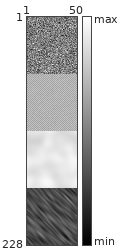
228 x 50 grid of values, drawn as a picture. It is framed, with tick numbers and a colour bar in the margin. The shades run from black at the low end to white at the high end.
The table splits into 4 rows of 1 panel. Panel 1,1: middling, fine-grained, strong in contrast. Panel 2,1: high, checkered. Panel 3,1: very high, smooth, faint in contrast. Panel 4,1: low, slanting down to the right.
